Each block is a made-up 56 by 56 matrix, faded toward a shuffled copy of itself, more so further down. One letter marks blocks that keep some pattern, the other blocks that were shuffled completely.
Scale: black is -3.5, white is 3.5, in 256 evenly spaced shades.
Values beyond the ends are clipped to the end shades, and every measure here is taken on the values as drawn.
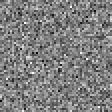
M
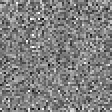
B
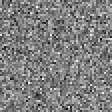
M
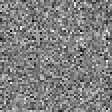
B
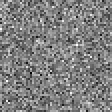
M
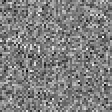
B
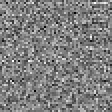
B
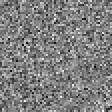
M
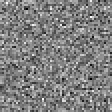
B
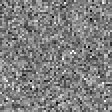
M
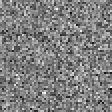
M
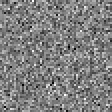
M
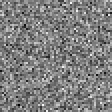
M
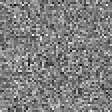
B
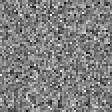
B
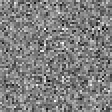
B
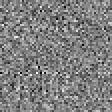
B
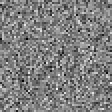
M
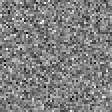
M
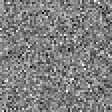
M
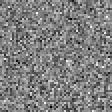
M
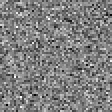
M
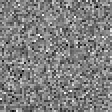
M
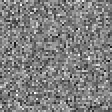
M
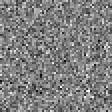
B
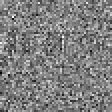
B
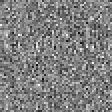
B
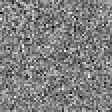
M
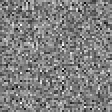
B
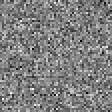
B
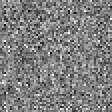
B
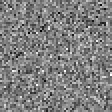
M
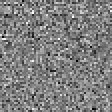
B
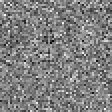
B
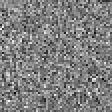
B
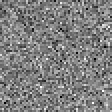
M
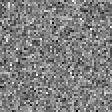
M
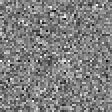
B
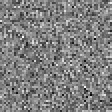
B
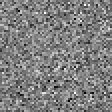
B
